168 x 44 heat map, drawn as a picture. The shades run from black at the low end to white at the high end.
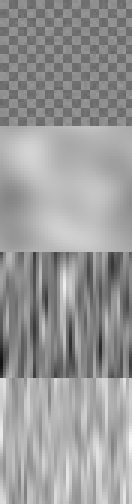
It is made of 4 by 1 panels. Panel 1,1: middling, checkered. Panel 2,1: high, smooth. Panel 3,1: middling, streaked downward, strong in contrast. Panel 4,1: high, streaked downward.
